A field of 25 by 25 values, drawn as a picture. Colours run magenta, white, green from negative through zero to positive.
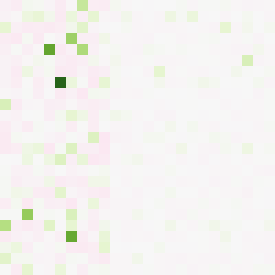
Slope: none. Stripes: none. Grain: fine. Histogram: skewed, a long tail of high values. Mirror symmetry: none. Seam: vertical, 40% of the way across, the right part calmer.
